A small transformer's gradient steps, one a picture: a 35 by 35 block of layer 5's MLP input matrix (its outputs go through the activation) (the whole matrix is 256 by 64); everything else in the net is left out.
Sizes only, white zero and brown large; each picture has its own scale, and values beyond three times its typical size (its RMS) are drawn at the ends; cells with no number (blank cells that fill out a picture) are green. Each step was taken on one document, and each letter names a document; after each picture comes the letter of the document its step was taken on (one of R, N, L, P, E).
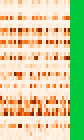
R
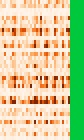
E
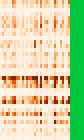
E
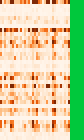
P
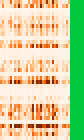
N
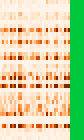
R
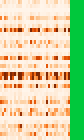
R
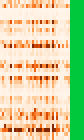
N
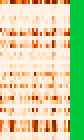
P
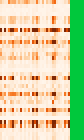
P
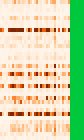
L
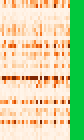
E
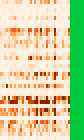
L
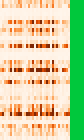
N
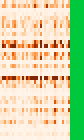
E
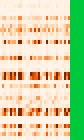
R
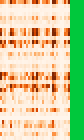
P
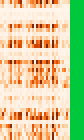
N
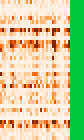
P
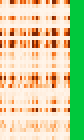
P
